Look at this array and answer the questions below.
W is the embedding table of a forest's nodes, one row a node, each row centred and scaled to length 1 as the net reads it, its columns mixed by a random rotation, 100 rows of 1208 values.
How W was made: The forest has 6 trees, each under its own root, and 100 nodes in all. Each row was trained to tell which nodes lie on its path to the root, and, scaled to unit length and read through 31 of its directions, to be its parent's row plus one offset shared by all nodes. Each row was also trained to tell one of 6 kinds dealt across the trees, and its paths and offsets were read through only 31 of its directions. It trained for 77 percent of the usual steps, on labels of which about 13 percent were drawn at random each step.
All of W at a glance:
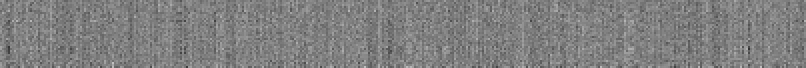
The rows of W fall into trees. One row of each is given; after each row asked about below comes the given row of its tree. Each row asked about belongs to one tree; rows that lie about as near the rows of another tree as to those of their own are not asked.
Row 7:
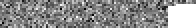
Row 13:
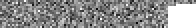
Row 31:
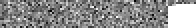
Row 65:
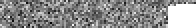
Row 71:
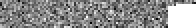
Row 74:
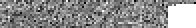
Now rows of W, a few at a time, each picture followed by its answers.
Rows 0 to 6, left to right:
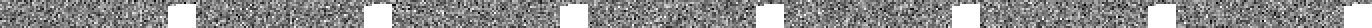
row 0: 74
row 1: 7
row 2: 71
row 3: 7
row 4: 13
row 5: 31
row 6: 65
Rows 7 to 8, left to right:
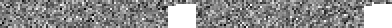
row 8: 7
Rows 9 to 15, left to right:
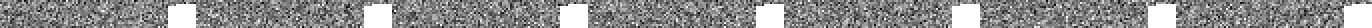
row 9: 74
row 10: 13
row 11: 74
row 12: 74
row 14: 13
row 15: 7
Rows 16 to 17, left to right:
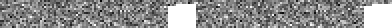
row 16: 13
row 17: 13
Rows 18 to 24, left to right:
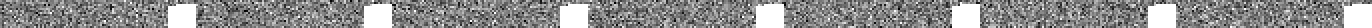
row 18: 31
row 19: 31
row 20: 71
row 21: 65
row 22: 71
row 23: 31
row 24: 13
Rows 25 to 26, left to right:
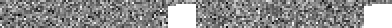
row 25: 71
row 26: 65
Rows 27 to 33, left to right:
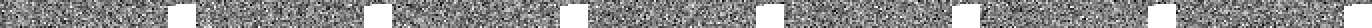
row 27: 31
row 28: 31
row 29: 13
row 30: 74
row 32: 31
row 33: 74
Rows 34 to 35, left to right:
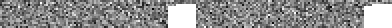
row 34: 31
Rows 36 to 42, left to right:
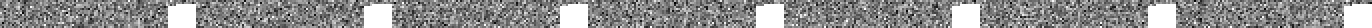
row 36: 7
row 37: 7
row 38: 65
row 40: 13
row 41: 65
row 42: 74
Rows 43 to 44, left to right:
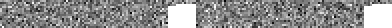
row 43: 71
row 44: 31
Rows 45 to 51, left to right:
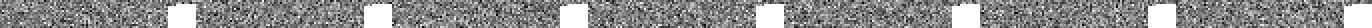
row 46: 74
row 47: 13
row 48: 74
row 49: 65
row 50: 31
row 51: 31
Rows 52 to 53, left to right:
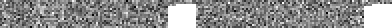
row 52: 65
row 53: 71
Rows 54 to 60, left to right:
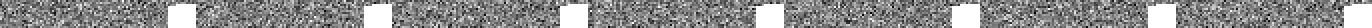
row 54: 13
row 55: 31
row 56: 7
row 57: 31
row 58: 71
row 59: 13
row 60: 7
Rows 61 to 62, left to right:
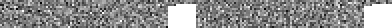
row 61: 71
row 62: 74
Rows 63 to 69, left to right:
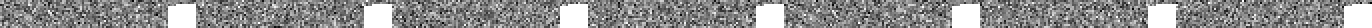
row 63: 13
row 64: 7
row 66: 65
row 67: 13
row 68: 31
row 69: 74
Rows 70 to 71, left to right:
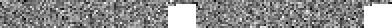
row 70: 74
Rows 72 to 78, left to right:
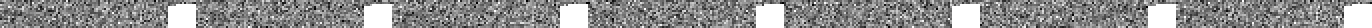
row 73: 74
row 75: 74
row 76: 31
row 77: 7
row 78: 74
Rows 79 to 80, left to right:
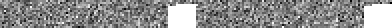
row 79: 7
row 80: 74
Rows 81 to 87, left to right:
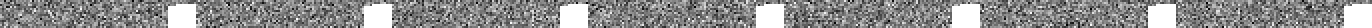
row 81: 13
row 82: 65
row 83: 74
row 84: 31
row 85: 65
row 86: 74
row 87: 65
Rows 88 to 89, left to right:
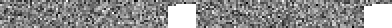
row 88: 74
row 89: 7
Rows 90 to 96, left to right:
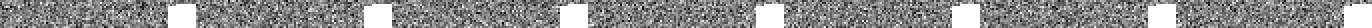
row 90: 31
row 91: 13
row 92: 13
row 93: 65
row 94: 71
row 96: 65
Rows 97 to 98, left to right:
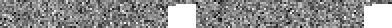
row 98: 74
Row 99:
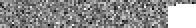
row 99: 65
